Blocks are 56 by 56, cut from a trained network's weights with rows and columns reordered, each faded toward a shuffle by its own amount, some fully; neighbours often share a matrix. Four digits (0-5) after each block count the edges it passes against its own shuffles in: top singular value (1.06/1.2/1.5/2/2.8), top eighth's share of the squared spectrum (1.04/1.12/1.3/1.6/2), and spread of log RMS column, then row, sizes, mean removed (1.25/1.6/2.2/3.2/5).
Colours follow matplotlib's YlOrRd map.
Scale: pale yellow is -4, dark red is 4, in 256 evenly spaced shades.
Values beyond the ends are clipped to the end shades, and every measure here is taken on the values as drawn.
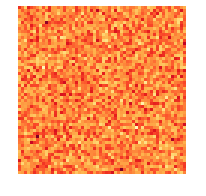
1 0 0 0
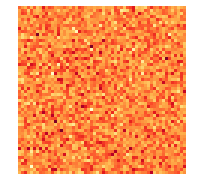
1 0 0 0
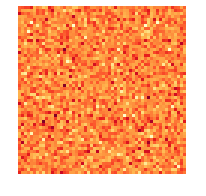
1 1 0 0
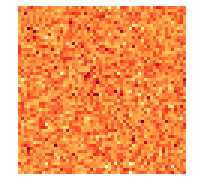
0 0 0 0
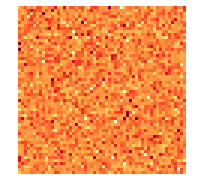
0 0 0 0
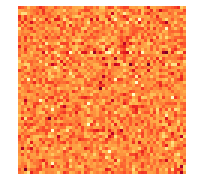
3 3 1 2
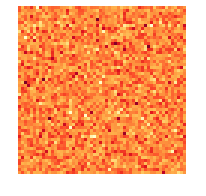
2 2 0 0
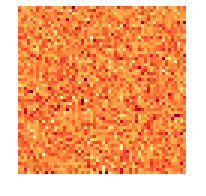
0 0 0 0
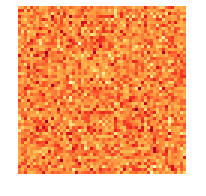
3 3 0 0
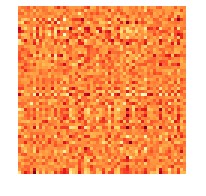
4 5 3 3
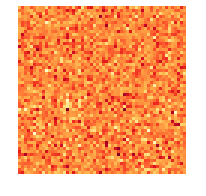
1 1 0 0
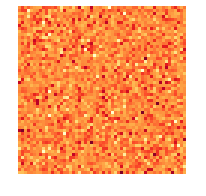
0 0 0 0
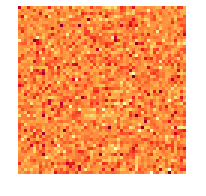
2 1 0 0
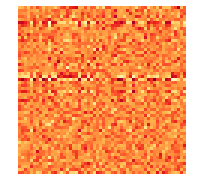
4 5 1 3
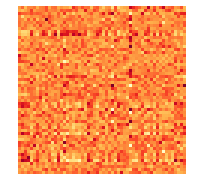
4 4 2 3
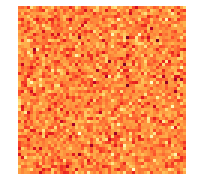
0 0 0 0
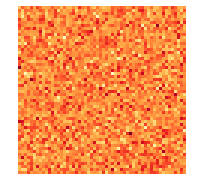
2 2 0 0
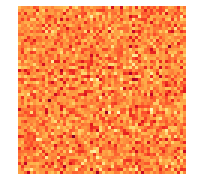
3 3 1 1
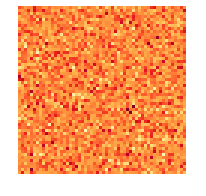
1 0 0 0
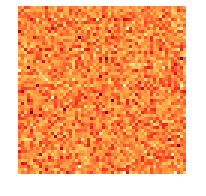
1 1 0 0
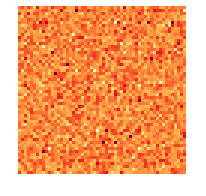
1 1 0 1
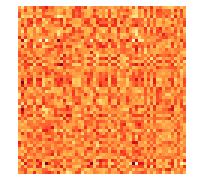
4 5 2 3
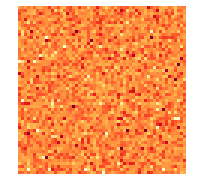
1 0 0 0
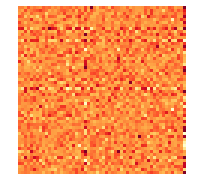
4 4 2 2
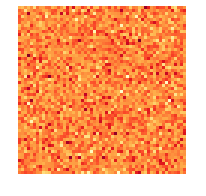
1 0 0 0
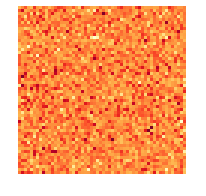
2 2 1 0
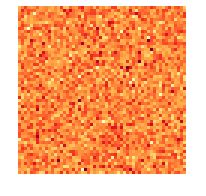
0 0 0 0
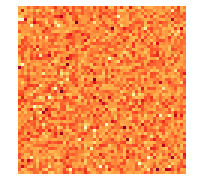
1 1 0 0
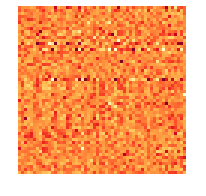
3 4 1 2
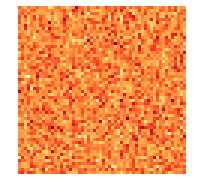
2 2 0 0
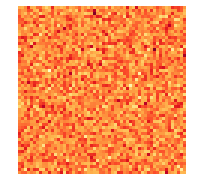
3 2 0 1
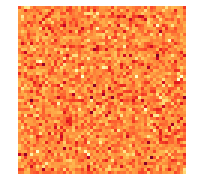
0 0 0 0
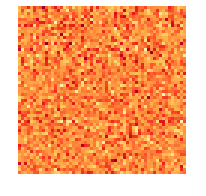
3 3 1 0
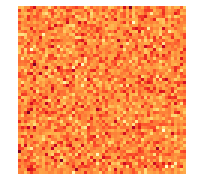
1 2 0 0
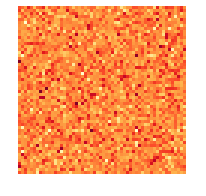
1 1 0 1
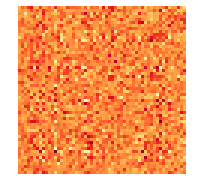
3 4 2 2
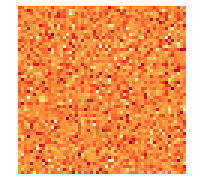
2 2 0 0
